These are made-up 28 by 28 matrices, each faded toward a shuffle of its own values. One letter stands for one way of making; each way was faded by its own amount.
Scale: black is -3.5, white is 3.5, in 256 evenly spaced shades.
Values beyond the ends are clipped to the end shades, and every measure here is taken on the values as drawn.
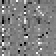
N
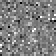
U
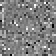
U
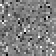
U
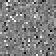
U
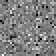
U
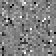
U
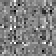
N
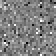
U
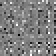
N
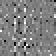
N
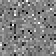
U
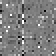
N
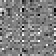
N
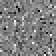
U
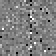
U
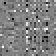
N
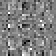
N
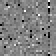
U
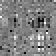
N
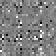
N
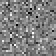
U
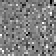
U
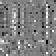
N
